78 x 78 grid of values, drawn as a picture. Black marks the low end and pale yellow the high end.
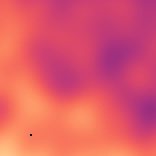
The texture varies smoothly and slowly. There is an overall slope up to the bottom left. A single lone cell is far lower than the cells round it. No regular stripes run through it. No row or column stands out. The halves do not mirror each other.
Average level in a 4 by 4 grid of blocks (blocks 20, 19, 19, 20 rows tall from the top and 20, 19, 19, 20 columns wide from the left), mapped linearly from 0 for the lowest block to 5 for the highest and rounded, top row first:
3 1 1 0 | 3 1 0 0 | 4 3 2 0 | 5 4 4 2
